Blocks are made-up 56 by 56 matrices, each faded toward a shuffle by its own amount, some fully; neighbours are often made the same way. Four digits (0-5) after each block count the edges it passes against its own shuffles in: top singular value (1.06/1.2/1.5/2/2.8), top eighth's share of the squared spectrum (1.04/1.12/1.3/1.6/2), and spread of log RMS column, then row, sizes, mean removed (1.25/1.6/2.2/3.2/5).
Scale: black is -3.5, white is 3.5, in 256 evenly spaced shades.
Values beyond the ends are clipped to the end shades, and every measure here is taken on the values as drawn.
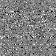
1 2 0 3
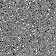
0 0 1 0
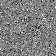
0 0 0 0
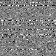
2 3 0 3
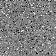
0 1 0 1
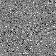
0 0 0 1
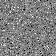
0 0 0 0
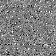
1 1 0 2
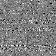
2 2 0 3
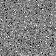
0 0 0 0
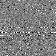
2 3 0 3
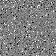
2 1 0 0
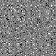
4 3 2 1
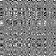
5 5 3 3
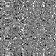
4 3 2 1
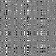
4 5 3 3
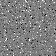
0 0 0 0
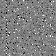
2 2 1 0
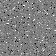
0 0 0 0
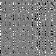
4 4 3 2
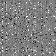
3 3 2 1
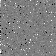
2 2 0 0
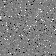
0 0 0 0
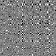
4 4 2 2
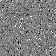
2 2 1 0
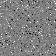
1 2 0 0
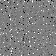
2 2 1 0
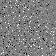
2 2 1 0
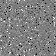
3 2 1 1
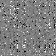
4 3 2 1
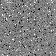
1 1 0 0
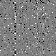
3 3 2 1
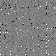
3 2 0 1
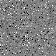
2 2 1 1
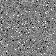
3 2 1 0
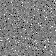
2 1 0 0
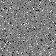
0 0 0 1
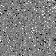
2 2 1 0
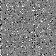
2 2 1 0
